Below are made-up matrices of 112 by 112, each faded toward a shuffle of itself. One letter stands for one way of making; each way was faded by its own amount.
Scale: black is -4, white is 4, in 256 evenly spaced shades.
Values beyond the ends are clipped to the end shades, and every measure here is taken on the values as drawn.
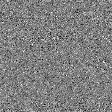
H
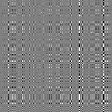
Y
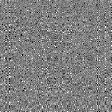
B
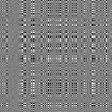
Y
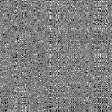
B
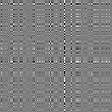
Y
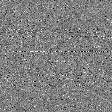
H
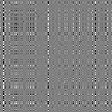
Y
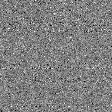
H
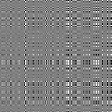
Y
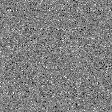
H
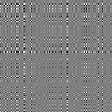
Y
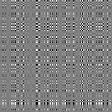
Y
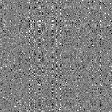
B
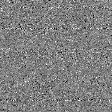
H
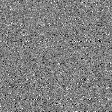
H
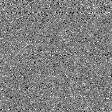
H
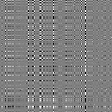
Y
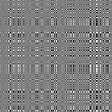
Y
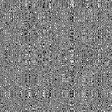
B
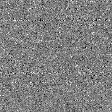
H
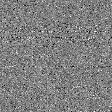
H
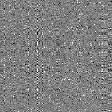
B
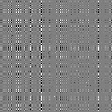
Y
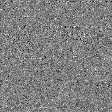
H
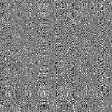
B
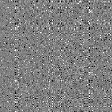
B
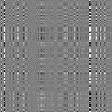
Y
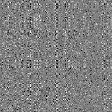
B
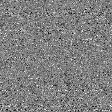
H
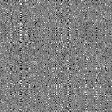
B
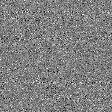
H
